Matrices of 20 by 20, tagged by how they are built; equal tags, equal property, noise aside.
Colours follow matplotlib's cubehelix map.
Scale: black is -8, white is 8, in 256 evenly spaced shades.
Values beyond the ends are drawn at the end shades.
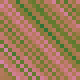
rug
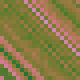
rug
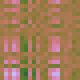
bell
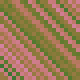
rug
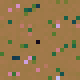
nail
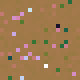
nail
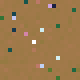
nail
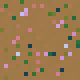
nail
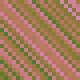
rug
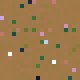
nail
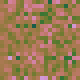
bell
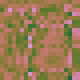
bell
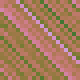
rug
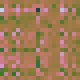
bell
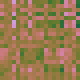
bell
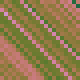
rug
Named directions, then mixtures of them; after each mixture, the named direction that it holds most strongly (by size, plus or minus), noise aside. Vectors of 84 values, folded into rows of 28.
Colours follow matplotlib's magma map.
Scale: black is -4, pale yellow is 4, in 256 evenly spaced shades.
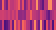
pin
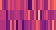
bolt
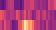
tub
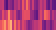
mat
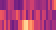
tub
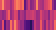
tub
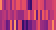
bolt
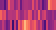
tub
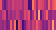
bolt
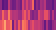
mat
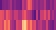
tub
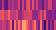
pin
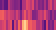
tub
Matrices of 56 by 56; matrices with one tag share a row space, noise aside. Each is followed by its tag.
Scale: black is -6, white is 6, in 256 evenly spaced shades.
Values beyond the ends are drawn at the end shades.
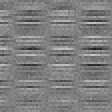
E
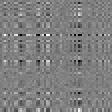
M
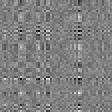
M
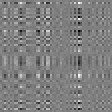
M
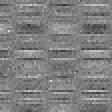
E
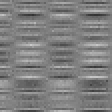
E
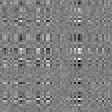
M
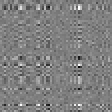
M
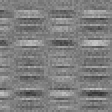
E
